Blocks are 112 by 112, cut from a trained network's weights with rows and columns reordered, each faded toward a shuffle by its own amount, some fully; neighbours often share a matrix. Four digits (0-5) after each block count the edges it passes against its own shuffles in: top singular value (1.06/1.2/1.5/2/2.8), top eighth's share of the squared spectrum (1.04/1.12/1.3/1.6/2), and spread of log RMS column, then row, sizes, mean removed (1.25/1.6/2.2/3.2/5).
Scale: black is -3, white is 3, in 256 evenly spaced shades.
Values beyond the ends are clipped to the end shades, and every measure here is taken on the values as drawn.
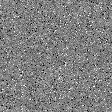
0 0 0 0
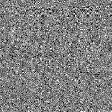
3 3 2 2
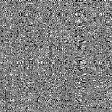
4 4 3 3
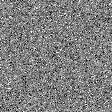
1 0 0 0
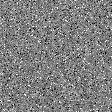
1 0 0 0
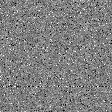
2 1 0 1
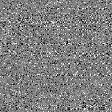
4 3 1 3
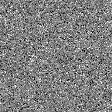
2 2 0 1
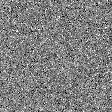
0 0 0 0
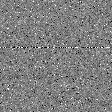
3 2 0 1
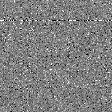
3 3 2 2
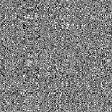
4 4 3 3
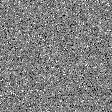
0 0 0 0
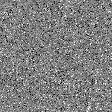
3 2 0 1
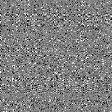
4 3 2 3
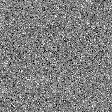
2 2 0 1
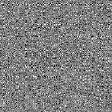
4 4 3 3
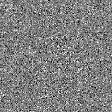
3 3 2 2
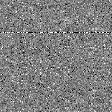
3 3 2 2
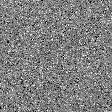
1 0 0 0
